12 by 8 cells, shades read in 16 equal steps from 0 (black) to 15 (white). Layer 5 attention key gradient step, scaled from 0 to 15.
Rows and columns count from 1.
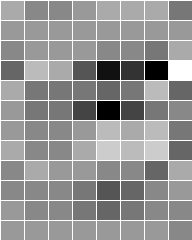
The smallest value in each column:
6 7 7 4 0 3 0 6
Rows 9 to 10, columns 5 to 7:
8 8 6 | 5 6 8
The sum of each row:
72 72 68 51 61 46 73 77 68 59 61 71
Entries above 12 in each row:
0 0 0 1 0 0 0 0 0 0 0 0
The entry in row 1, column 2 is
8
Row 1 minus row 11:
1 0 0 2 4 3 2 -1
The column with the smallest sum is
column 5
